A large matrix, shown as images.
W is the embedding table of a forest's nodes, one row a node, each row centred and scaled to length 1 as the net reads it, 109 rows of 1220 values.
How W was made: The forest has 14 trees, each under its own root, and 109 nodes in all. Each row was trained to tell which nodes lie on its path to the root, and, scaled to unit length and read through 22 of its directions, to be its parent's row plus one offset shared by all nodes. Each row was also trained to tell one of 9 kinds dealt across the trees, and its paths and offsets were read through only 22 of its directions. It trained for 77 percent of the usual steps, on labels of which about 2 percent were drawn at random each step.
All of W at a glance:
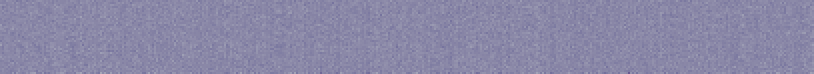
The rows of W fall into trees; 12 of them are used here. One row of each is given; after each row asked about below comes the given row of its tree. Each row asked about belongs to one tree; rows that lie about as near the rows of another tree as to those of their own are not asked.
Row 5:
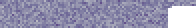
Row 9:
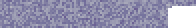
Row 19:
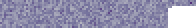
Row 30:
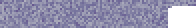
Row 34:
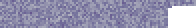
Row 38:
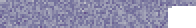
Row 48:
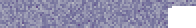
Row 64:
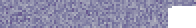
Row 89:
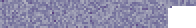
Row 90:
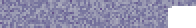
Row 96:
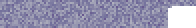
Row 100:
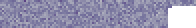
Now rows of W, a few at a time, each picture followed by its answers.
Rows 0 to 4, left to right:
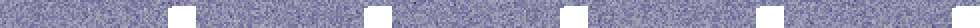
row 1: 48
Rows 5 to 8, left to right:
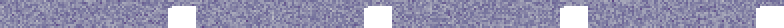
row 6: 89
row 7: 64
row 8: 19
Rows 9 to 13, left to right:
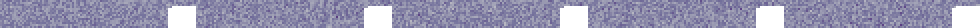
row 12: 19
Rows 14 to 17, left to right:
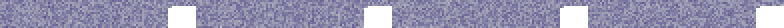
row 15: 64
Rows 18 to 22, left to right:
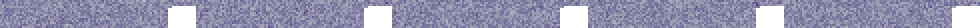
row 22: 96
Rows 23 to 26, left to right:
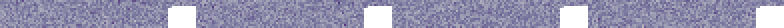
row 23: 5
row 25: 5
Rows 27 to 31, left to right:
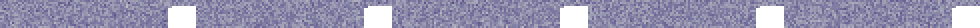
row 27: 89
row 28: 34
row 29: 64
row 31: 48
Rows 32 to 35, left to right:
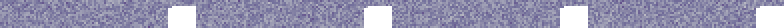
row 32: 90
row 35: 19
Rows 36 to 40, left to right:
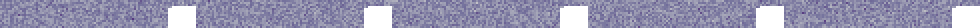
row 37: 48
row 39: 89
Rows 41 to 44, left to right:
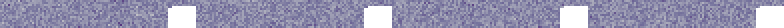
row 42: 30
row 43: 64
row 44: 64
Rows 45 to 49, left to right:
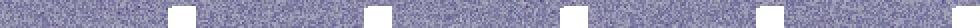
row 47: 5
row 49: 9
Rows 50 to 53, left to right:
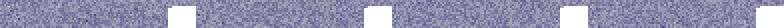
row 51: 5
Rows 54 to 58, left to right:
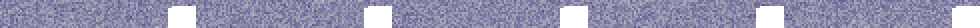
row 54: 5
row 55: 19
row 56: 64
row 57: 5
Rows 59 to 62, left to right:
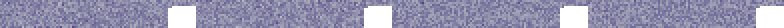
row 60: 34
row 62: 30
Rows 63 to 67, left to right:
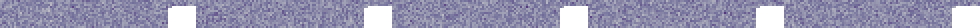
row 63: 48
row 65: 5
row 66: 19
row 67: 96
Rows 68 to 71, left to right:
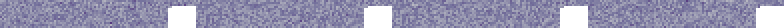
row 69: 5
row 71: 19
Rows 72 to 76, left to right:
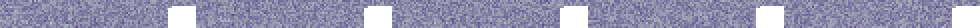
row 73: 19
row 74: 89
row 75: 90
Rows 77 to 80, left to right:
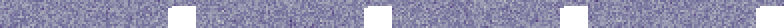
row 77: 30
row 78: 5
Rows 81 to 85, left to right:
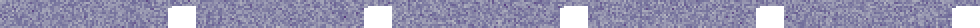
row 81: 89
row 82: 48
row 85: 89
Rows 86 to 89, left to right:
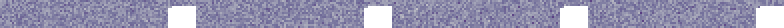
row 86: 89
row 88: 64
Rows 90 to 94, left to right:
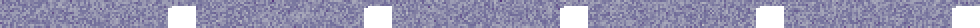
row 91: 19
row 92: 48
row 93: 64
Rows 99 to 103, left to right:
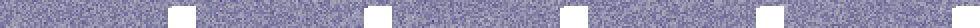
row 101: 19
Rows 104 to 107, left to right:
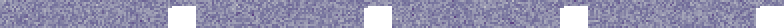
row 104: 89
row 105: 64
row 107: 90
